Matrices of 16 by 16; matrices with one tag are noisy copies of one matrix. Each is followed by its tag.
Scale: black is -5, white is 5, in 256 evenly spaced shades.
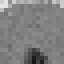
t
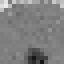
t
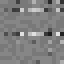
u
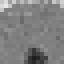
t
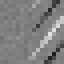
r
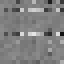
u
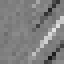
r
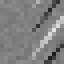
r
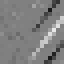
r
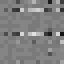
u
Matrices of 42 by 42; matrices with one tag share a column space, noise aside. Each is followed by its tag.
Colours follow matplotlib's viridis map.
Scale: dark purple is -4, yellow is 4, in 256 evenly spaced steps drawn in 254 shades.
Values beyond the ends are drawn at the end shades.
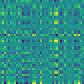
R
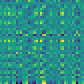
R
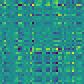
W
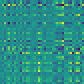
W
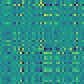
W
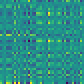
R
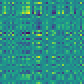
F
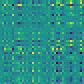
W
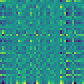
R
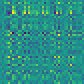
F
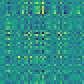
F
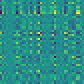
F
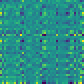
R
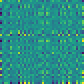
R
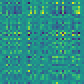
F
